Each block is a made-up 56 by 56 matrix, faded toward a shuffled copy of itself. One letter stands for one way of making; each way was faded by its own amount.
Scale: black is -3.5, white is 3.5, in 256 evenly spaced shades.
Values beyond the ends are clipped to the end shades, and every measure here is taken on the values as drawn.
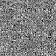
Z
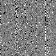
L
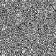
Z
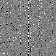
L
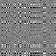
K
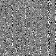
L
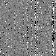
L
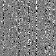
L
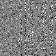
L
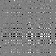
K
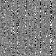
L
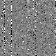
L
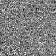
Z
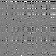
K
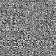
Z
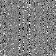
L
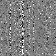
L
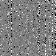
L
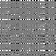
K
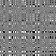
K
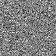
Z
